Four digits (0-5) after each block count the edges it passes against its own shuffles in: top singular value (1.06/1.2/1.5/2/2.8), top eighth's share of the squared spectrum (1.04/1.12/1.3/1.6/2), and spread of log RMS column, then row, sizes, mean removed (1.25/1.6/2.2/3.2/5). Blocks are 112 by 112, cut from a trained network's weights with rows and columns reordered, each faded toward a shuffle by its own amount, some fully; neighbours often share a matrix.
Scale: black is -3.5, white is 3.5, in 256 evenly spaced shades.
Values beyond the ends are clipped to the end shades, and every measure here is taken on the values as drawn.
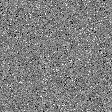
0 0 0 0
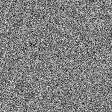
0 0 0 0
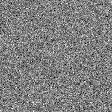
3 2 0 1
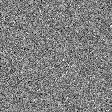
1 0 0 0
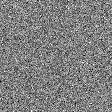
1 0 0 0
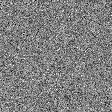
0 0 0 0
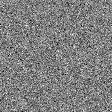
1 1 0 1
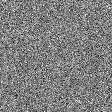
0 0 0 0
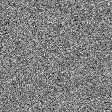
2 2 0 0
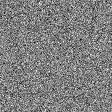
0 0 0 0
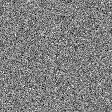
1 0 0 0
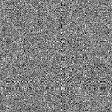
4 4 2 3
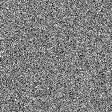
2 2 0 0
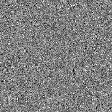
3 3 1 1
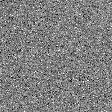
2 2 0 1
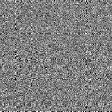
4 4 2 3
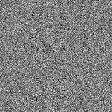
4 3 1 1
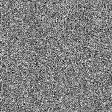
2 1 0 0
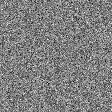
1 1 0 0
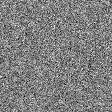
1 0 0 0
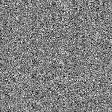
2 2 0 1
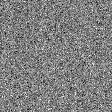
1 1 0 0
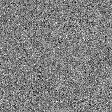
2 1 0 1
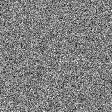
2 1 0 0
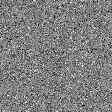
2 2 0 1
